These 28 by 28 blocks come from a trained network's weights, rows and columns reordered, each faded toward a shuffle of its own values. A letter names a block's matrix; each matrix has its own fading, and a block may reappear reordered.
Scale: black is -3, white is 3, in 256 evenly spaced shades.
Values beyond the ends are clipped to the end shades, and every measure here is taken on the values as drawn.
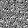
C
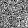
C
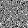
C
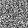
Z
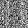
Z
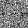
C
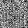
Z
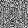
Z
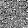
C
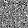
C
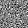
C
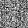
Z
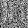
Z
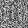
Z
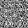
C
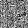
Z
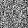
Z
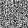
Z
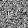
C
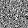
C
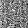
Z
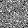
C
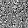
C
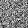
Z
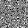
C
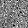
C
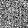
Z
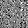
C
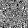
C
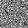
C
